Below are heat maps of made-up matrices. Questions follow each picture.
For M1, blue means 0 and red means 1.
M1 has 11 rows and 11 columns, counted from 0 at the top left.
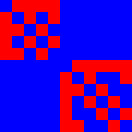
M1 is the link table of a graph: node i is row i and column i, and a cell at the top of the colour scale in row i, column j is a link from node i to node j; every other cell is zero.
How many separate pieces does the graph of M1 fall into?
2
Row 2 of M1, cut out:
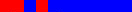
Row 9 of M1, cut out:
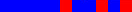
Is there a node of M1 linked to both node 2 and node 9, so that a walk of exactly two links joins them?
no
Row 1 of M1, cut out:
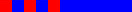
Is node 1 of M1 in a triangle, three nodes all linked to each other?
yes
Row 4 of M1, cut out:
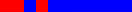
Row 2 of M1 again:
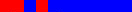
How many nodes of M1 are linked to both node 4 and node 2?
3
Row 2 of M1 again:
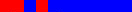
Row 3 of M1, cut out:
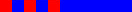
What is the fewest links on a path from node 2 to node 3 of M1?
1
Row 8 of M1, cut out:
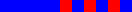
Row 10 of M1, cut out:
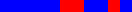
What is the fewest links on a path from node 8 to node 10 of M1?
2
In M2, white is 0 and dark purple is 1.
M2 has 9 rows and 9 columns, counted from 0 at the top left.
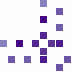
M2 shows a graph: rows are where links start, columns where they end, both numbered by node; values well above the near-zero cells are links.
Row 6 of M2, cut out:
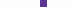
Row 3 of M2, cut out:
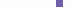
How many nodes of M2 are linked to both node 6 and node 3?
0
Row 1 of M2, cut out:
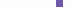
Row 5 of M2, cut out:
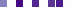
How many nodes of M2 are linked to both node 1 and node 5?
1
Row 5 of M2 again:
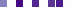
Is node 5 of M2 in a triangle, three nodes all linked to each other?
no
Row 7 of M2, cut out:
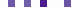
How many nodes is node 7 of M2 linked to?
4
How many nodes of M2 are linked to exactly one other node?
7
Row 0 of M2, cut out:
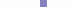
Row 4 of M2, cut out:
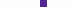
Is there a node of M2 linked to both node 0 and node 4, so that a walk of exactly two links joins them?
yes
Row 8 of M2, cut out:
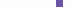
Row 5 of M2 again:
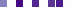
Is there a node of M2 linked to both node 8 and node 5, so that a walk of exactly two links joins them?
yes
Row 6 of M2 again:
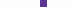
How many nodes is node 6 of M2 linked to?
1
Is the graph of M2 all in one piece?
yes
